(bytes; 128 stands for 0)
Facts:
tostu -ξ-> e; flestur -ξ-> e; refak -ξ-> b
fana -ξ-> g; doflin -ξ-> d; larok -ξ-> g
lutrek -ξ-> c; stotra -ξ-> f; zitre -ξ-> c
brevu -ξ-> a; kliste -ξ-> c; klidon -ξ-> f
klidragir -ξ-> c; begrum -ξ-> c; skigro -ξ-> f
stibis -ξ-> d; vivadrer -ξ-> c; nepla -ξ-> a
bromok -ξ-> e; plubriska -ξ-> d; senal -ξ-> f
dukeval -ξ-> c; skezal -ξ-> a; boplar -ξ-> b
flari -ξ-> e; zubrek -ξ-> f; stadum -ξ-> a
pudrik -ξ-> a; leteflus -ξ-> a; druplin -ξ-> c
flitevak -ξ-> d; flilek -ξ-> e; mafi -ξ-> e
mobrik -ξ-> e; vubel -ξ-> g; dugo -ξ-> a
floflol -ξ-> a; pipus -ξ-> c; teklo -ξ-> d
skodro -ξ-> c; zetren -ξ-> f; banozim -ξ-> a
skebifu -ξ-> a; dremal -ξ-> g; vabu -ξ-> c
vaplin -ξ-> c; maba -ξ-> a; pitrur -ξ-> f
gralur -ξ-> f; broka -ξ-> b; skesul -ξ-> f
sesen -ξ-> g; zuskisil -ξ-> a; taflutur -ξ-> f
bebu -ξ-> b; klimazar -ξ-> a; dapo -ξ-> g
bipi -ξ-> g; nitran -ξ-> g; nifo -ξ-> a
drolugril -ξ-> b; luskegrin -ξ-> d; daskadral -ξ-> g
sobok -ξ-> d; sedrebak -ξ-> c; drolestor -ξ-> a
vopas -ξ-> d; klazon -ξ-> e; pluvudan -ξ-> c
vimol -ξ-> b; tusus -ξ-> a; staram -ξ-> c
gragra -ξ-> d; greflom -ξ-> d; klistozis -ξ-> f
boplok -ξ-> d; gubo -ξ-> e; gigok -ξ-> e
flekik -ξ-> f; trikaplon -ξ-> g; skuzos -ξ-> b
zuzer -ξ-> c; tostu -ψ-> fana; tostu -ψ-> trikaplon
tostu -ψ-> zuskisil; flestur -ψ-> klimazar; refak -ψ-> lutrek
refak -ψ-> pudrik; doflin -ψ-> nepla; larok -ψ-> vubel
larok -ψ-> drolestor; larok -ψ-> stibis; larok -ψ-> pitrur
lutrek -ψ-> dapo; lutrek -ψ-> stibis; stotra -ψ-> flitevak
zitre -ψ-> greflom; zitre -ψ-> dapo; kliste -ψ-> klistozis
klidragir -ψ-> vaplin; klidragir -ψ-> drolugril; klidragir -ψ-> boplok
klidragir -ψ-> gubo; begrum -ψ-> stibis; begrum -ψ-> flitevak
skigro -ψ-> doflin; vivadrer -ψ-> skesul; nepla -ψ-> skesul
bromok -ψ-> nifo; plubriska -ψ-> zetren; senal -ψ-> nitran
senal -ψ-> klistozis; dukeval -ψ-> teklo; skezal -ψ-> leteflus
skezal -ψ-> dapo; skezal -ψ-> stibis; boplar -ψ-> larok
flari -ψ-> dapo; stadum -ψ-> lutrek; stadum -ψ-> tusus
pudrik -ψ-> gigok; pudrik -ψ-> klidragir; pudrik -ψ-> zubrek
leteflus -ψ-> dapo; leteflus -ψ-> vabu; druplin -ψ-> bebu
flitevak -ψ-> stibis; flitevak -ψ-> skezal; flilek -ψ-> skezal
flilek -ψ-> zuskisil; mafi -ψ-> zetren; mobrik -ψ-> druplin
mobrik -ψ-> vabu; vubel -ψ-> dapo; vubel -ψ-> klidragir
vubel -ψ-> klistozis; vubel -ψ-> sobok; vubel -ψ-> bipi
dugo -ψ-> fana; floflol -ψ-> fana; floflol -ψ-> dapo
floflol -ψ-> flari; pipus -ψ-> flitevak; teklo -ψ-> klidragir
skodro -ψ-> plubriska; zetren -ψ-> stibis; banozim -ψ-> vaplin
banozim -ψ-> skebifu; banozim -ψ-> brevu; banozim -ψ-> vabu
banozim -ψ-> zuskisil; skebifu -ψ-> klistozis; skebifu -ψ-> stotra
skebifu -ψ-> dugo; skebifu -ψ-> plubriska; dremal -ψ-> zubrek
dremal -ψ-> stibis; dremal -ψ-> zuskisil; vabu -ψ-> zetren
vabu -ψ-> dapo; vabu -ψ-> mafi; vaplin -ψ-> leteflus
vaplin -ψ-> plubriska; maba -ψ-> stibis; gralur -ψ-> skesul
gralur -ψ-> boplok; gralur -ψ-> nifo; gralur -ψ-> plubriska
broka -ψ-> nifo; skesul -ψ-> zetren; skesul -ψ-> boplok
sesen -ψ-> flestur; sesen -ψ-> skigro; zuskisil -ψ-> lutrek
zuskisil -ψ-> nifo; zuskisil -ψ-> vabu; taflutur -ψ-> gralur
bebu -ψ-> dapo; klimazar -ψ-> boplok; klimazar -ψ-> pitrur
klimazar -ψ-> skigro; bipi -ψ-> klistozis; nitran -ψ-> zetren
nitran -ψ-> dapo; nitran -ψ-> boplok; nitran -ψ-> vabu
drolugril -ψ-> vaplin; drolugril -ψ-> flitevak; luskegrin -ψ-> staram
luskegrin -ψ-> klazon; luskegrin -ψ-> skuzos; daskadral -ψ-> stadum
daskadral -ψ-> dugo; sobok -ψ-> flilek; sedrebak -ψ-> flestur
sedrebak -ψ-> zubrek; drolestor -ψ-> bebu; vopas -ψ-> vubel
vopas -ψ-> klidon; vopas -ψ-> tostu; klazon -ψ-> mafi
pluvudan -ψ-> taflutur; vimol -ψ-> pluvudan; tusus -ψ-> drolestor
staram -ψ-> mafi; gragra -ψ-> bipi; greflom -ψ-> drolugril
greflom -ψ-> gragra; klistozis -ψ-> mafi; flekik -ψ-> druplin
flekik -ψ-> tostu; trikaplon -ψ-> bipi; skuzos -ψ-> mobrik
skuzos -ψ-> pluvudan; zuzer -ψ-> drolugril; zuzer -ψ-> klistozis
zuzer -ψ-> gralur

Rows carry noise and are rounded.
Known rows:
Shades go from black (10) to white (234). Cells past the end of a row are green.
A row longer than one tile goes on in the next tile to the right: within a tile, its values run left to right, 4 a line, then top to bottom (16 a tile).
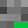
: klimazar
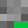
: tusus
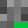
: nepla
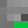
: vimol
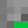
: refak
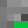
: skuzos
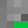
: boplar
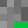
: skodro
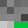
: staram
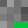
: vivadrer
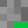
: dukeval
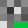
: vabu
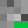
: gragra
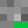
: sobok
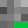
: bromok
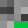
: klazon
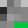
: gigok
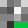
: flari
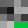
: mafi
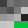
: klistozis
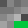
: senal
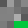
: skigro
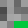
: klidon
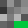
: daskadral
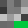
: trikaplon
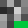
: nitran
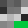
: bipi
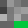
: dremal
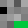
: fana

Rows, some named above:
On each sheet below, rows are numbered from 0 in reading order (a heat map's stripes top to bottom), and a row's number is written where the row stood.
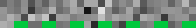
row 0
kliste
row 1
trikaplon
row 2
maba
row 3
dapo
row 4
drolestor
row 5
skebifu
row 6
drolugril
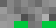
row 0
zuzer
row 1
teklo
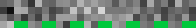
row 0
mafi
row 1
skesul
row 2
floflol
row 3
lutrek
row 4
senal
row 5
gralur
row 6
gralur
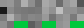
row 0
brevu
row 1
flilek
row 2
begrum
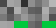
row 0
zetren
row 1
mobrik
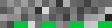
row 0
zuskisil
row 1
vabu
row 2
skesul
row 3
klistozis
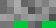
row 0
maba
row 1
banozim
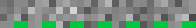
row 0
luskegrin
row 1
begrum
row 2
lutrek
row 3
tostu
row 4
flekik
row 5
flestur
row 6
gragra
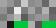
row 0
bebu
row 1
zitre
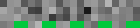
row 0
stotra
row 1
klazon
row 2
plubriska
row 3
nifo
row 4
vaplin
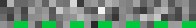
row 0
skesul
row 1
druplin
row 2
flitevak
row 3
leteflus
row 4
boplok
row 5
vubel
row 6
plubriska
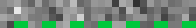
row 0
skezal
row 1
vivadrer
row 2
stibis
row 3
broka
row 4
zetren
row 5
nepla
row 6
doflin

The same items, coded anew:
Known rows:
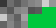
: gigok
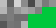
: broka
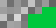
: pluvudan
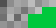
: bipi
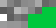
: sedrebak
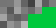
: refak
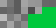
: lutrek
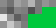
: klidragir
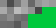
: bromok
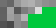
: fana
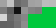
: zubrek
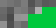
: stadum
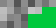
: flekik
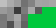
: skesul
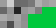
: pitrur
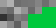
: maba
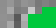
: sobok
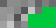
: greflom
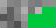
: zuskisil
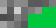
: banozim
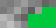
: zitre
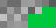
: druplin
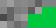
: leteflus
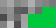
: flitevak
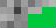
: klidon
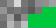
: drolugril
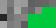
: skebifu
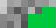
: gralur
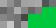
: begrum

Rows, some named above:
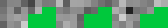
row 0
bebu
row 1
skodro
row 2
klistozis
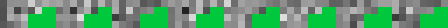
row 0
dapo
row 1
boplok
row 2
banozim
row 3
boplok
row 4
vivadrer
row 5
druplin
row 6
flilek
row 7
banozim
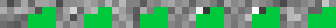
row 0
bromok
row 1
vubel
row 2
senal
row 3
doflin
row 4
doflin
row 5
mafi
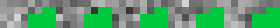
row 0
staram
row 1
flestur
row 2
plubriska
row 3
drolugril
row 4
zuzer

